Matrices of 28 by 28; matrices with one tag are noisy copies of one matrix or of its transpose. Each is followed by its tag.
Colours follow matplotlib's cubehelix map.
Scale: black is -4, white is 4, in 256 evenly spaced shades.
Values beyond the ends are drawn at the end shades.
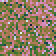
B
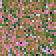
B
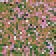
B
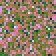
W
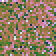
B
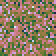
W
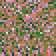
W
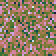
W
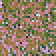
B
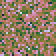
W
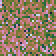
B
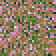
W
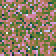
W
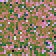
B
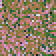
B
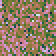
B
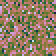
W
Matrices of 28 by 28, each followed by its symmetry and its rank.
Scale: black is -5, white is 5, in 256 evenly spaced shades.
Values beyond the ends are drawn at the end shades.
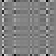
neither, rank one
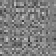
neither, rank five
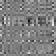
neither, rank three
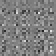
neither, rank three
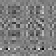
neither, rank three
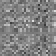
neither, rank five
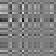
neither, rank one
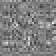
neither, rank five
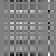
neither, rank one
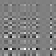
neither, rank one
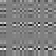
neither, rank one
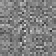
neither, rank five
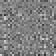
neither, rank five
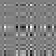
neither, rank one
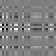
neither, rank one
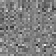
neither, rank five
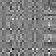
neither, rank three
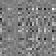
neither, rank three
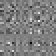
neither, rank three
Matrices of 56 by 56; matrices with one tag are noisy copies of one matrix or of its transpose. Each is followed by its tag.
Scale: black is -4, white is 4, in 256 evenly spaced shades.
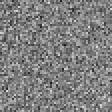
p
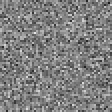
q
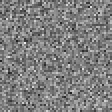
p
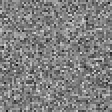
q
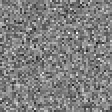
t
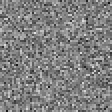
q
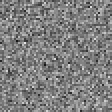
p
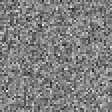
p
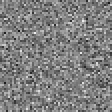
q
